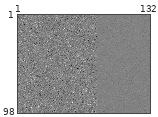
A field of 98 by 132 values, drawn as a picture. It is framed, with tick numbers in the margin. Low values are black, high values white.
Grain: fine. Mirror symmetry: none. Slope: none. Stripes: none. Seam: vertical, 60% of the way across, the right part calmer. Odd rows or columns: none. Histogram: heavy tails on both sides.
